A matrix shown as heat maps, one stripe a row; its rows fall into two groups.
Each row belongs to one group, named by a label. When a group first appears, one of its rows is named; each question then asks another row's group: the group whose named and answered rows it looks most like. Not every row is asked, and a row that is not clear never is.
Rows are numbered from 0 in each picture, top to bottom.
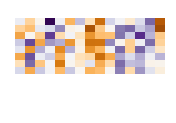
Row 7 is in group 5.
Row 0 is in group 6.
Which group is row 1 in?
6
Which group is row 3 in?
6
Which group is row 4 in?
5
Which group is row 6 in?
5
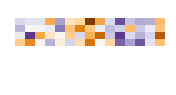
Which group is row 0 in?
6
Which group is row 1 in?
6
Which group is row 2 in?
6
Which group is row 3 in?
5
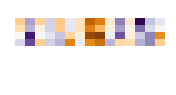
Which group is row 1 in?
5
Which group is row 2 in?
6
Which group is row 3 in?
6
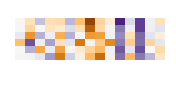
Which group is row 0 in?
5
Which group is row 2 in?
5
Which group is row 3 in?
5
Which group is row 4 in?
5
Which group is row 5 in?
5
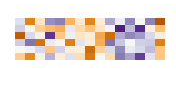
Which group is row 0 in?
6
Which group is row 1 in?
5
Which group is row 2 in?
5
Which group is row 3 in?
6
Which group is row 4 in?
6
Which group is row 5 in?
5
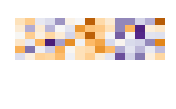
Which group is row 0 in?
6
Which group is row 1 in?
5
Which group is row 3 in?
6
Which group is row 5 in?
5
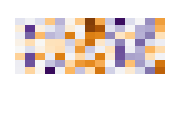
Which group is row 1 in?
6
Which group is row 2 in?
6
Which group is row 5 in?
5
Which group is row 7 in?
6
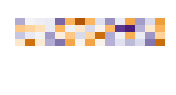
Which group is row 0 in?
6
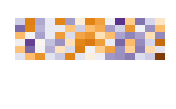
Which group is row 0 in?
5
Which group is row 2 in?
5
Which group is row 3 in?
6
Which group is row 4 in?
5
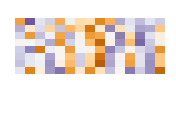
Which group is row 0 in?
5
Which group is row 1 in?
6
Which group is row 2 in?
5
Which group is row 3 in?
5
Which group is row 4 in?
6
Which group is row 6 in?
6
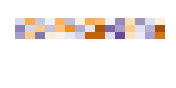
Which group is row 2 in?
6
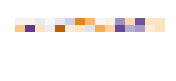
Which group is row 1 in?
5
